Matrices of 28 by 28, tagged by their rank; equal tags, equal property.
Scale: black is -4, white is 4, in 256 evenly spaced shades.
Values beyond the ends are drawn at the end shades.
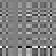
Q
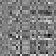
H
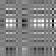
Q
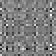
H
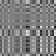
Q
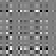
Q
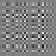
Q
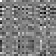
H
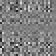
H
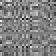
H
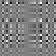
Q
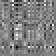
H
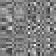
H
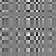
Q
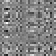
H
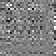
H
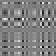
Q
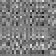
H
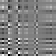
Q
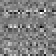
H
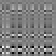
Q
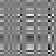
Q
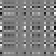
Q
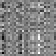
H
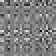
H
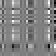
Q
